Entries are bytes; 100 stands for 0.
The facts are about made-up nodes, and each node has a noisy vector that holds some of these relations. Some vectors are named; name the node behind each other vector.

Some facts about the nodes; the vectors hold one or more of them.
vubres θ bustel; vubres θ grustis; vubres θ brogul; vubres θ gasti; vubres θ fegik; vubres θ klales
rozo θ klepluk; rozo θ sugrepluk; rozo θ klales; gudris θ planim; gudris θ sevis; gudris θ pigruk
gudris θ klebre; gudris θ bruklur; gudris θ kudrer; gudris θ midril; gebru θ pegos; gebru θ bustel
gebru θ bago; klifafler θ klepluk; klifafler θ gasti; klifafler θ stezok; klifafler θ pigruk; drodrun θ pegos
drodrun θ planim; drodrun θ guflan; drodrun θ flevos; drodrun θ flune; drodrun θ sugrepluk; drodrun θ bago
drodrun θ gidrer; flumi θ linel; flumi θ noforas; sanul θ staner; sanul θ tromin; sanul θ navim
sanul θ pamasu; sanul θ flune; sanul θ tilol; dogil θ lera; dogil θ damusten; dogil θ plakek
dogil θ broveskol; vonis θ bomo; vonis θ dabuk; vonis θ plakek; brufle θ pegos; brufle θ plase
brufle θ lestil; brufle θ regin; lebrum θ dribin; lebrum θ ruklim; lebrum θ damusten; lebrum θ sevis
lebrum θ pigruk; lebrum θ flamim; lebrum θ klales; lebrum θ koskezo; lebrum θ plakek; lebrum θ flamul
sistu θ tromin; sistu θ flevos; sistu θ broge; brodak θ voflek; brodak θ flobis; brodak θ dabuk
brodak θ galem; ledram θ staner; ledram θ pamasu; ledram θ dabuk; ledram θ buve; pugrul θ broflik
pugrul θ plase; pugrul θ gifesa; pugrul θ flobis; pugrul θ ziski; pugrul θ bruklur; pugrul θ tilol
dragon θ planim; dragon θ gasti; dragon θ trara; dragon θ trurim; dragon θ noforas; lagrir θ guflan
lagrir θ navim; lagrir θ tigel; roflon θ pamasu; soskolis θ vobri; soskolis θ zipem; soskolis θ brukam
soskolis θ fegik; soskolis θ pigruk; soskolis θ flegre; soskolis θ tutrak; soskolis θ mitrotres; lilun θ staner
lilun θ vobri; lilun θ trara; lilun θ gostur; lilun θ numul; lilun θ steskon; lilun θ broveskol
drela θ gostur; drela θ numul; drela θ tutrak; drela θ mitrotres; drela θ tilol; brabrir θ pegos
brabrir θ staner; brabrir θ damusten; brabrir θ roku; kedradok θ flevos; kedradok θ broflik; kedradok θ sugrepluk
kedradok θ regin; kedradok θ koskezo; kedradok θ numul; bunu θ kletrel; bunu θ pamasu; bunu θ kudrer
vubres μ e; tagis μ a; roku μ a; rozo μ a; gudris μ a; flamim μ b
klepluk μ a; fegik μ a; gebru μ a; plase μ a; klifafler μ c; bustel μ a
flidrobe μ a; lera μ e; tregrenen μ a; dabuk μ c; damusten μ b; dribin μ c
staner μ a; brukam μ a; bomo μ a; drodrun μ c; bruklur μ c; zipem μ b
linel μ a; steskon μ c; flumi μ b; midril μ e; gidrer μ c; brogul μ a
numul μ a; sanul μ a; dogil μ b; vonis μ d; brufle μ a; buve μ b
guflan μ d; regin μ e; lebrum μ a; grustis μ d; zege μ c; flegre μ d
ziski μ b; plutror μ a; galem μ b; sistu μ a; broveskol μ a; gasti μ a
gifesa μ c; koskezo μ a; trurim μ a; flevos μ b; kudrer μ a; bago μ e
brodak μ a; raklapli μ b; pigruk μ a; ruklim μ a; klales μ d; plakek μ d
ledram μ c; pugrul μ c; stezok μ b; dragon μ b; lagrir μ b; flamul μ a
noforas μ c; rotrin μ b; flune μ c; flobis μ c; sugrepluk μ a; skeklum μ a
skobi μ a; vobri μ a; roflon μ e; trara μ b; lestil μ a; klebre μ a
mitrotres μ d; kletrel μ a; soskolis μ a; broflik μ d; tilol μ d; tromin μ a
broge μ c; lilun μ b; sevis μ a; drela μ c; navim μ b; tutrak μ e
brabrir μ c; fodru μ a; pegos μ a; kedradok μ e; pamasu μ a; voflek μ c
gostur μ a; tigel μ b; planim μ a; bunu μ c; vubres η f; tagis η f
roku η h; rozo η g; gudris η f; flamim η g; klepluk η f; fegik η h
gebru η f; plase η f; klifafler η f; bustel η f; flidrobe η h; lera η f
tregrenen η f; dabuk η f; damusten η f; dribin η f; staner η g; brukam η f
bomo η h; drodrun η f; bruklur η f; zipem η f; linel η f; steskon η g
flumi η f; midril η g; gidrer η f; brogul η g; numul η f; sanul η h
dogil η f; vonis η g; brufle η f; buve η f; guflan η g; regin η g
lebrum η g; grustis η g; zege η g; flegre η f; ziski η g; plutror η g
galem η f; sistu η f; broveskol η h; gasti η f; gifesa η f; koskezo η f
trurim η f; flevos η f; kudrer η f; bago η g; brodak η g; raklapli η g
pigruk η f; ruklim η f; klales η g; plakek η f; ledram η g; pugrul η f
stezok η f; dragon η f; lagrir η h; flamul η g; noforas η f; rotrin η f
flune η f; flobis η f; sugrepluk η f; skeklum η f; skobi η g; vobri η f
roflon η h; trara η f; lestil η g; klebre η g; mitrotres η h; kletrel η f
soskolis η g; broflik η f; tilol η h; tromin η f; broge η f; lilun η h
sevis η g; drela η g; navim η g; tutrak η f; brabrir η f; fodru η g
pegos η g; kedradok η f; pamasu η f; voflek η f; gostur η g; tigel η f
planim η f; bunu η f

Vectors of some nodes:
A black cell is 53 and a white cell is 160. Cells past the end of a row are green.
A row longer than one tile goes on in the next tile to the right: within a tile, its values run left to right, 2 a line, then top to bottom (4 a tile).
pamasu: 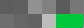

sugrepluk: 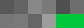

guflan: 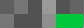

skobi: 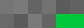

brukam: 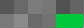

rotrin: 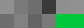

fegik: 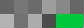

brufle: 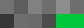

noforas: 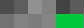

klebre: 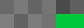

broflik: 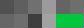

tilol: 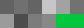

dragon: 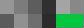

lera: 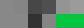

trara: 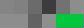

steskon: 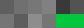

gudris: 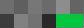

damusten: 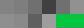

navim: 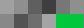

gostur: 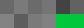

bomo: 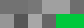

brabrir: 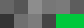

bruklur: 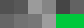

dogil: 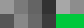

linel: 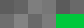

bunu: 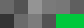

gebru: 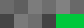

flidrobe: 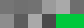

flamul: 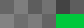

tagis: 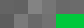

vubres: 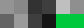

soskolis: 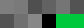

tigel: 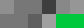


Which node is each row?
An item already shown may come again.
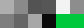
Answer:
lilun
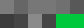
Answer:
ledram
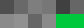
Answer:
pigruk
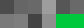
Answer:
plakek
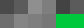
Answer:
dribin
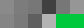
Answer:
flevos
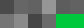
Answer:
flegre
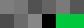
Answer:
lebrum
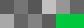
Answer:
mitrotres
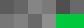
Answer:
koskezo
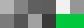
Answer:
lagrir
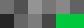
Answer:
pugrul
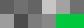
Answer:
tilol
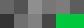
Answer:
brabrir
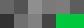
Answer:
brabrir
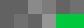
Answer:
kletrel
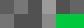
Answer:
guflan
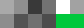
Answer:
roflon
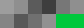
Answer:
ziski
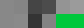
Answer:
lera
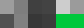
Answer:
kedradok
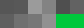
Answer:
gidrer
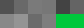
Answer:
gasti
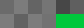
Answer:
klebre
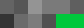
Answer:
bunu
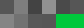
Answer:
grustis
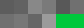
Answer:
kudrer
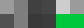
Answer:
kedradok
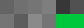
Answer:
steskon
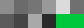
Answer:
sanul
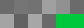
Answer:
broveskol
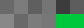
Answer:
sevis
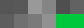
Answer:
gidrer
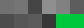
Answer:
vonis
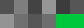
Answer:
klales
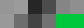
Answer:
midril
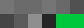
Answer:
drela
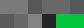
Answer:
rozo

